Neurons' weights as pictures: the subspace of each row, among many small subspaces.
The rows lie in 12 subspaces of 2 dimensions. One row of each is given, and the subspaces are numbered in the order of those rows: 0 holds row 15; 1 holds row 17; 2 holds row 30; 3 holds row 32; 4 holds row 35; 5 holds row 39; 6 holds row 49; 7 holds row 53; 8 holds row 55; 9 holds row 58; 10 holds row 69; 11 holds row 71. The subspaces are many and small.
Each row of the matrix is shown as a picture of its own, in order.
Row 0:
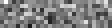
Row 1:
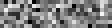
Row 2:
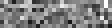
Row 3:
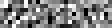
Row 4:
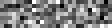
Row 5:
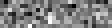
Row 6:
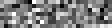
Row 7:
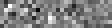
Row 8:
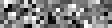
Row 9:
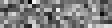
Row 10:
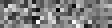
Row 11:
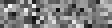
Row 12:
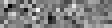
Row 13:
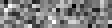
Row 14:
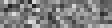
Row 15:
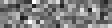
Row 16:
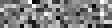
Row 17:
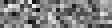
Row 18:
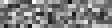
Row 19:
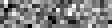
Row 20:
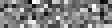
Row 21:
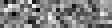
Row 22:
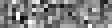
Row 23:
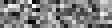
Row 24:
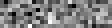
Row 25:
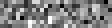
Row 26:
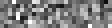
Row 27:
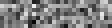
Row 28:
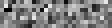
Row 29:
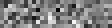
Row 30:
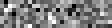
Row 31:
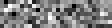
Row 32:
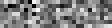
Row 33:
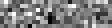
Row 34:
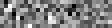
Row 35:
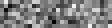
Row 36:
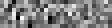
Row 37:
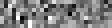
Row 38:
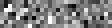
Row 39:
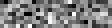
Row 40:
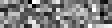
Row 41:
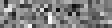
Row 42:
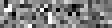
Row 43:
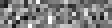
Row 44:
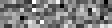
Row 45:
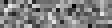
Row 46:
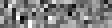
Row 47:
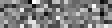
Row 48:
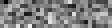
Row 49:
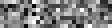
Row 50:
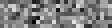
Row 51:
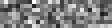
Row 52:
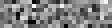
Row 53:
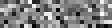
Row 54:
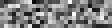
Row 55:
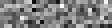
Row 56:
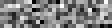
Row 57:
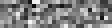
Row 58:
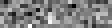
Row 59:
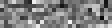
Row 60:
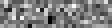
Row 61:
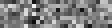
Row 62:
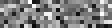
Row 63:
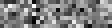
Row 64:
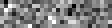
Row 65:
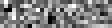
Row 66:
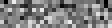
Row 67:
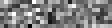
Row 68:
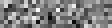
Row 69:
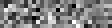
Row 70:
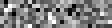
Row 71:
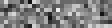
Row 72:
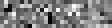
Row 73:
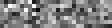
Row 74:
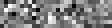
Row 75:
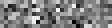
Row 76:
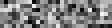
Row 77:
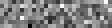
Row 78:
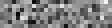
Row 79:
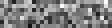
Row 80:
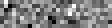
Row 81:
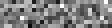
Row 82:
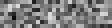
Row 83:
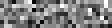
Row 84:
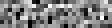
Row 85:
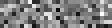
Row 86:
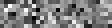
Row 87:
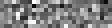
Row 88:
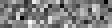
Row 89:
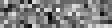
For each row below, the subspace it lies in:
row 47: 7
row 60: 0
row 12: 3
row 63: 6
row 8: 6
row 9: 11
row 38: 6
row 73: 3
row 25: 0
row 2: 5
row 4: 8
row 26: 2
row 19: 4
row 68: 10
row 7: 3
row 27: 6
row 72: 11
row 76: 0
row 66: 5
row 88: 0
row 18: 5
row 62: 7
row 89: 11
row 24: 9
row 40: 11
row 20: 7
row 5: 9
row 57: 3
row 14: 1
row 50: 10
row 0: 5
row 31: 1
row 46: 4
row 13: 4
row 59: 5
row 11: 6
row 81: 8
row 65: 0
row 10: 10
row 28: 7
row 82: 8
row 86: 6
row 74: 3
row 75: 10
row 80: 4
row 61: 6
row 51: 0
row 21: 1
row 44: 8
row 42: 11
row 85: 7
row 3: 10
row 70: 2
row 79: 9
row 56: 8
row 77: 8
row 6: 9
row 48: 5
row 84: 3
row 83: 9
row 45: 2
